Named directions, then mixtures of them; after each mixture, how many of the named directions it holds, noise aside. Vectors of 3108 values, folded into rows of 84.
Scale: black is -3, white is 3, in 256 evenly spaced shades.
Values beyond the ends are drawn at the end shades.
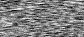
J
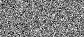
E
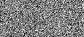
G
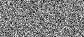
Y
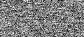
three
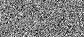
three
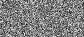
three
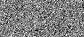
two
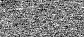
two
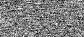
three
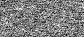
three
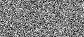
three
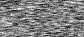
one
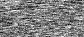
two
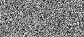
two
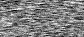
one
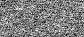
three
